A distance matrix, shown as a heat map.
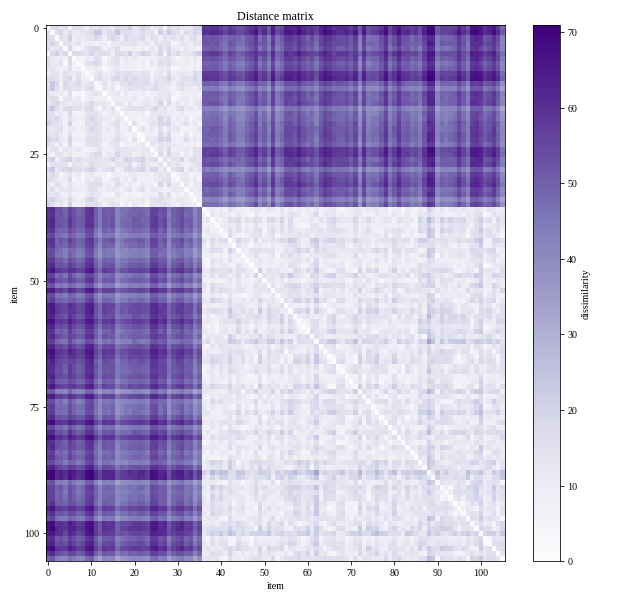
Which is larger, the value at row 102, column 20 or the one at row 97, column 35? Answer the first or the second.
the first
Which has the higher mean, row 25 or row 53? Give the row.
25
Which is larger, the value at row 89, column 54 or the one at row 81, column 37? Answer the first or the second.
the first
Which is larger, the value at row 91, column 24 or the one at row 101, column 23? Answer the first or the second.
the first
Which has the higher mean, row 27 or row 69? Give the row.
27
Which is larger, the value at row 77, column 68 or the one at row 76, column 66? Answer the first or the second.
the second
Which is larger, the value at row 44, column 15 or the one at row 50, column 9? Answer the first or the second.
the second
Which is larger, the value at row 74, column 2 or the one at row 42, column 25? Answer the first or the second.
the second
